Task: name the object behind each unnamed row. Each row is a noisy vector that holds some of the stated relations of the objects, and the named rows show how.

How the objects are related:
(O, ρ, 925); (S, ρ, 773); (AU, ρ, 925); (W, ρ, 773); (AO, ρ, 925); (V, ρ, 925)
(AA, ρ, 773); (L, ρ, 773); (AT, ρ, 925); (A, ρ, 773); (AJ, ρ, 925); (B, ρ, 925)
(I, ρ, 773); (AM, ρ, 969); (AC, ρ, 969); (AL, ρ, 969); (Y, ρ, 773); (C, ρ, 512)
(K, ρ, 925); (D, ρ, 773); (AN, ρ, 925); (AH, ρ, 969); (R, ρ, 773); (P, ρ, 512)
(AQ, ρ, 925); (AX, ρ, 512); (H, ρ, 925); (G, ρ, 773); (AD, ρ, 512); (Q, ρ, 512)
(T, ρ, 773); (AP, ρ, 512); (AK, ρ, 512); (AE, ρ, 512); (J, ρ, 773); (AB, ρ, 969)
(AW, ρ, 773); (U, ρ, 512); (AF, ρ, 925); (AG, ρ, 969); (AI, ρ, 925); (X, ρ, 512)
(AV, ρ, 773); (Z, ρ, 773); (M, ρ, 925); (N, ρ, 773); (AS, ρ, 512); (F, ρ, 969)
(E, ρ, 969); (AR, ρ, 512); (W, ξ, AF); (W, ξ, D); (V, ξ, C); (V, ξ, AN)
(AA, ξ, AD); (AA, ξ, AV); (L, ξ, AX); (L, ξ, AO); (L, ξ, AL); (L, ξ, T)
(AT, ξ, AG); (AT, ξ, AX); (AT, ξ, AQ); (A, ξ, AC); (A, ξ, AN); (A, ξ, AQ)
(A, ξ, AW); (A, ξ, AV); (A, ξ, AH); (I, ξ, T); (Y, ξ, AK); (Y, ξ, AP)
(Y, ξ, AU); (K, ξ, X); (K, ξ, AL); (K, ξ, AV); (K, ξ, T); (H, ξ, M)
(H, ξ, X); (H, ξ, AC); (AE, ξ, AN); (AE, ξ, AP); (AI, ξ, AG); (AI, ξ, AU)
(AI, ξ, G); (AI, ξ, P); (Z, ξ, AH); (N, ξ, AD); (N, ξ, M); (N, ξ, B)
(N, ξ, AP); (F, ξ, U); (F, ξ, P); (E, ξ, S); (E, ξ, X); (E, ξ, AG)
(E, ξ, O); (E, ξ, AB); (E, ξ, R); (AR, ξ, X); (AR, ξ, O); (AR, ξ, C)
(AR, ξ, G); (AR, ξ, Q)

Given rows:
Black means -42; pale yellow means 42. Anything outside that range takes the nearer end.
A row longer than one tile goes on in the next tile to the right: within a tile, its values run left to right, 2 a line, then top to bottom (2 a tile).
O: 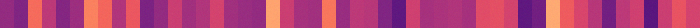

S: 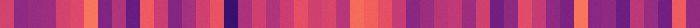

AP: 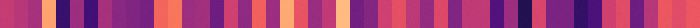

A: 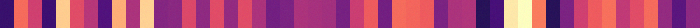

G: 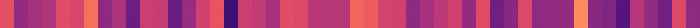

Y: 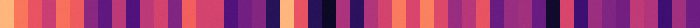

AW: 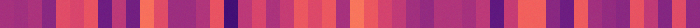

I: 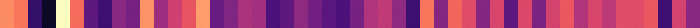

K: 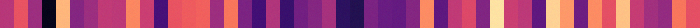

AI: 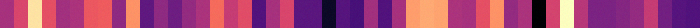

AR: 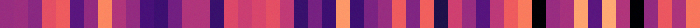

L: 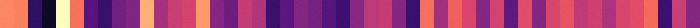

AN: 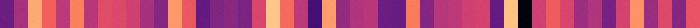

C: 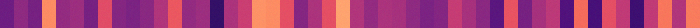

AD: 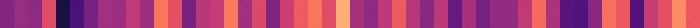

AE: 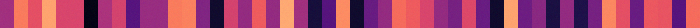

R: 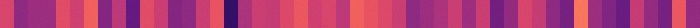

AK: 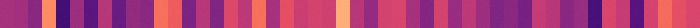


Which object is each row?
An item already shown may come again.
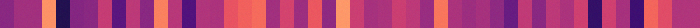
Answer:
P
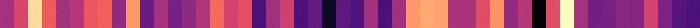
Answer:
AI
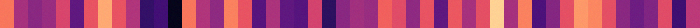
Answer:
E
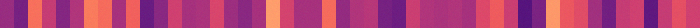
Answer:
O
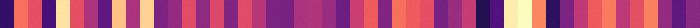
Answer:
A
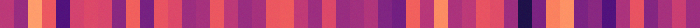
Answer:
AU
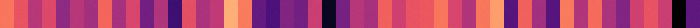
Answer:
F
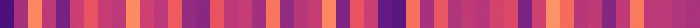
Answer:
AQ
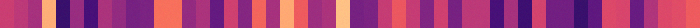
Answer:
AP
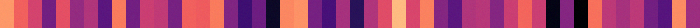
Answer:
N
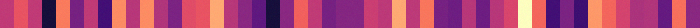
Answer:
AA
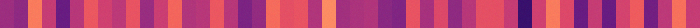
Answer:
B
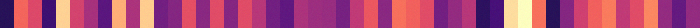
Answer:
A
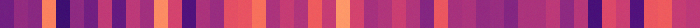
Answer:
U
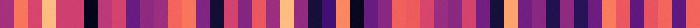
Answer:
AE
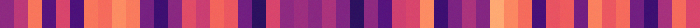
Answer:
H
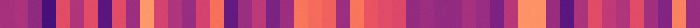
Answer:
AV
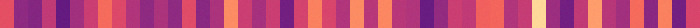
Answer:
AC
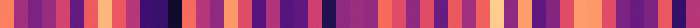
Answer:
E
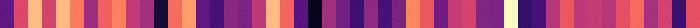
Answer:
V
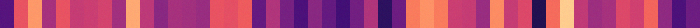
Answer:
AT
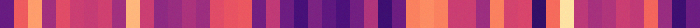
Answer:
AT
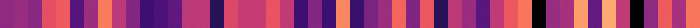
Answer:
AR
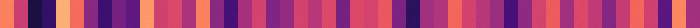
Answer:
T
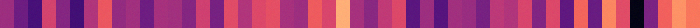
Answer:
X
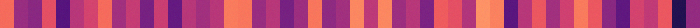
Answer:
AG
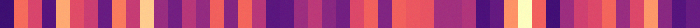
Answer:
Z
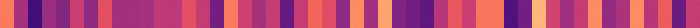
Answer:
AL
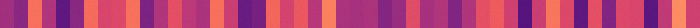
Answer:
M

